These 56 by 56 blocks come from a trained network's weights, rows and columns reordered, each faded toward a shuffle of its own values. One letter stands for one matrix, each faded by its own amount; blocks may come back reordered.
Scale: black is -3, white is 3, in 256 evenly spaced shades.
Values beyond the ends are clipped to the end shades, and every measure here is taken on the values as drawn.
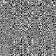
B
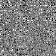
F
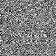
F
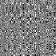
B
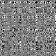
B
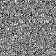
F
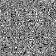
F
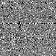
F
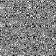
F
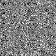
F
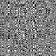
B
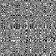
B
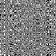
B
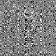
B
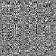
B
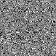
F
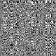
B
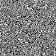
F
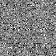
F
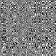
B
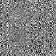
B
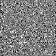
F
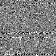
F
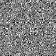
F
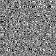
F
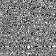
F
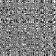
B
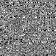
F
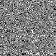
F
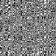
B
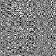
B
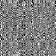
B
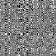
B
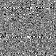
F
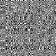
B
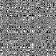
B
